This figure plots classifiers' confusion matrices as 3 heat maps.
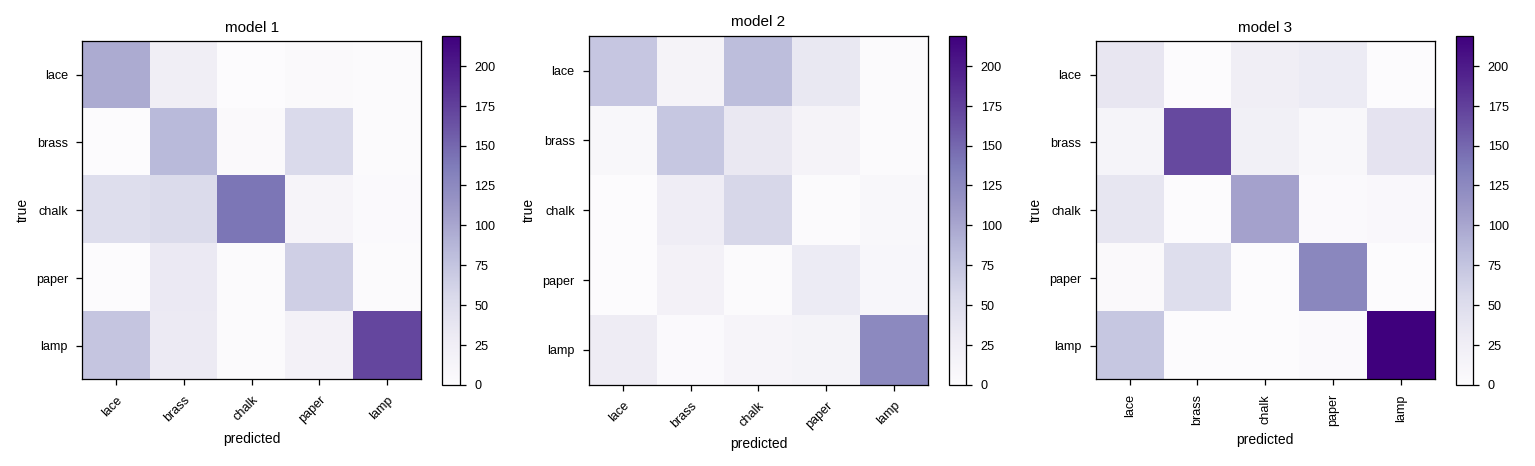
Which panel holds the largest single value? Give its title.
model 3
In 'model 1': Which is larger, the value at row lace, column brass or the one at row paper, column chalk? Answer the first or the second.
the first
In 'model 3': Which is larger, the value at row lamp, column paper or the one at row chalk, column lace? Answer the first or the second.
the second
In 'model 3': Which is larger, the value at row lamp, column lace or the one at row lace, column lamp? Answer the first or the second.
the first
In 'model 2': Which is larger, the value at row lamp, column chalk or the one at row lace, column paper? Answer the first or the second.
the second
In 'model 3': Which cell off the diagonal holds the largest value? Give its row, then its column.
lamp, lace
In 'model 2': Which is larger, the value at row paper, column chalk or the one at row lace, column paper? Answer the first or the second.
the second
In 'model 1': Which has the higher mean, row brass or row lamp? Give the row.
lamp
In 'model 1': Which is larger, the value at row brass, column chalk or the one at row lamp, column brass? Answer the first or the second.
the second
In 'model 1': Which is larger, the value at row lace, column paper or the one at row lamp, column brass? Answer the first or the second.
the second
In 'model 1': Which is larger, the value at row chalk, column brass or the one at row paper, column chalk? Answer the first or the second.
the first
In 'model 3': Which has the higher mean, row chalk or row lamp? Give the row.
lamp
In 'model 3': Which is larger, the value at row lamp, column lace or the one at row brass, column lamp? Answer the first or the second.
the first
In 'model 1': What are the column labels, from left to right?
lace, brass, chalk, paper, lamp
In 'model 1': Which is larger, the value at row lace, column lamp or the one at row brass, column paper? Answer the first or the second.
the second
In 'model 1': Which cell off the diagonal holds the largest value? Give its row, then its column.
lamp, lace
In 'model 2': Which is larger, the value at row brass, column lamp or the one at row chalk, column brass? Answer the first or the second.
the second
